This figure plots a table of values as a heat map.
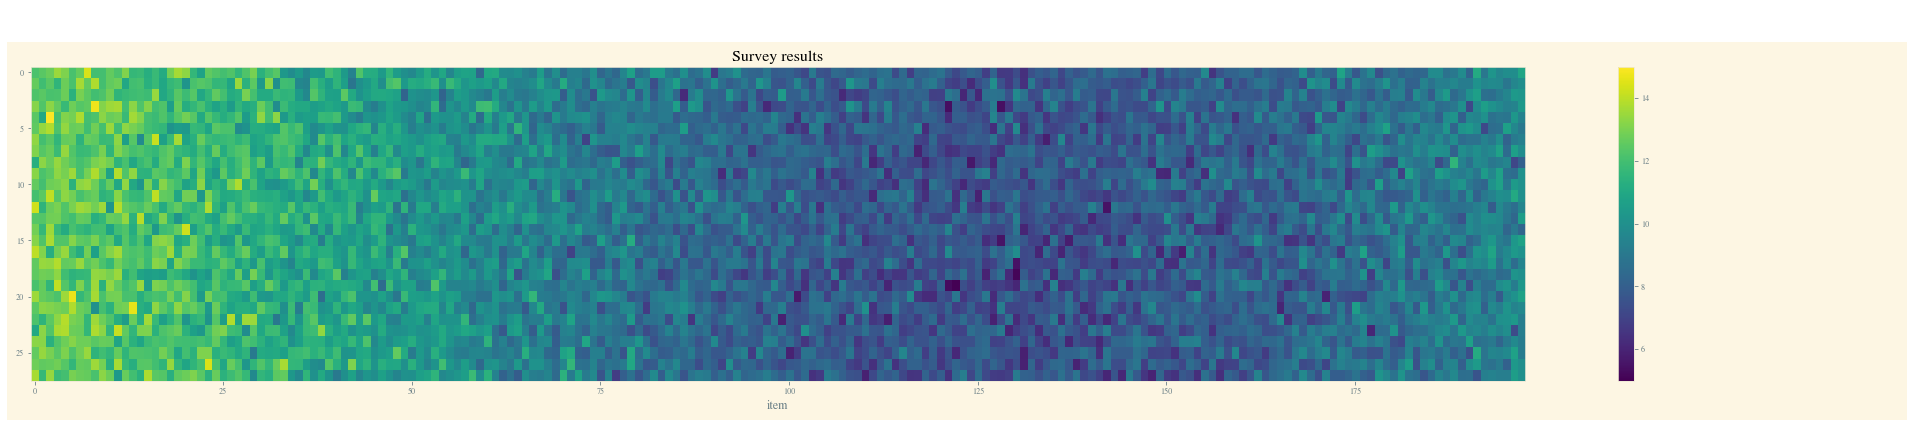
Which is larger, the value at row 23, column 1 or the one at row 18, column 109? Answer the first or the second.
the first
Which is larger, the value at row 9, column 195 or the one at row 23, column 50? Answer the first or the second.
the second
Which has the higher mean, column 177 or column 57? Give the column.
57
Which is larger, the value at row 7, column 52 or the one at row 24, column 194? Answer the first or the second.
the first
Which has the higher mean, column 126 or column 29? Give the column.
29
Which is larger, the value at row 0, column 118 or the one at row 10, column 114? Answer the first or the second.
the first
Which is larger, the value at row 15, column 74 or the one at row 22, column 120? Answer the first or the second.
the first
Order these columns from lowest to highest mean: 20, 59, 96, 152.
152, 96, 59, 20
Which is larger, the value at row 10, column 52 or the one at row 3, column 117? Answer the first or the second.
the first
